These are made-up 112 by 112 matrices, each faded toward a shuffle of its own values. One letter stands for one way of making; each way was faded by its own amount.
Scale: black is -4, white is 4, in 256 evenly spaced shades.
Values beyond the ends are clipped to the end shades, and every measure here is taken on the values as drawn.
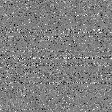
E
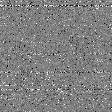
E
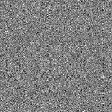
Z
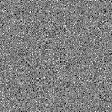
Z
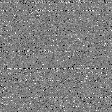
E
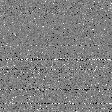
E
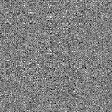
Z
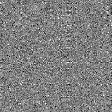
Z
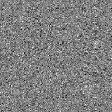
Z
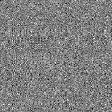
Z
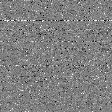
E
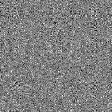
Z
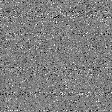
E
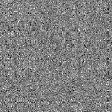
Z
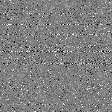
E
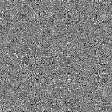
Z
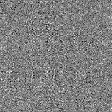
Z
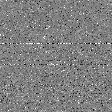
E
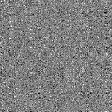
Z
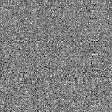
Z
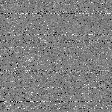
E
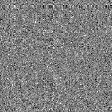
Z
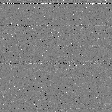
E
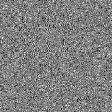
Z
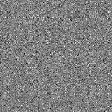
Z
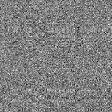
Z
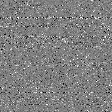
E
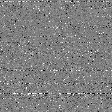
E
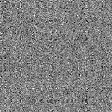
Z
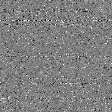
E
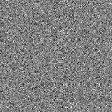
Z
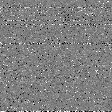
E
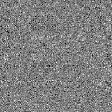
Z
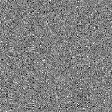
Z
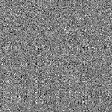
Z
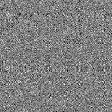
Z
